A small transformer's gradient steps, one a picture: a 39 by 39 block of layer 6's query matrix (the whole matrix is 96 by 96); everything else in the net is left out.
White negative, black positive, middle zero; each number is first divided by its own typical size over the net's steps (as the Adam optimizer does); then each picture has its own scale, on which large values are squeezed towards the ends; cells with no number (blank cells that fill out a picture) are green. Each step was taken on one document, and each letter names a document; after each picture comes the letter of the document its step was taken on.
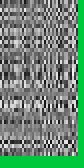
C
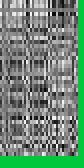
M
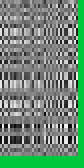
C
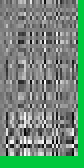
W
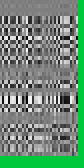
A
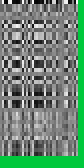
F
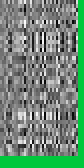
W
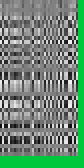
C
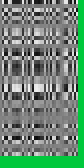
F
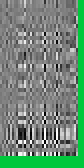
W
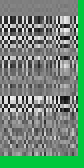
A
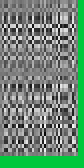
A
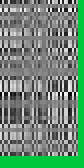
C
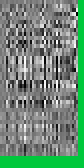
W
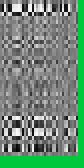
F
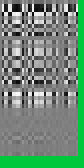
F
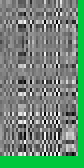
W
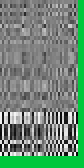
C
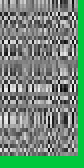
A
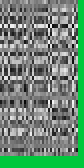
A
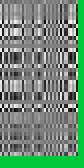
C
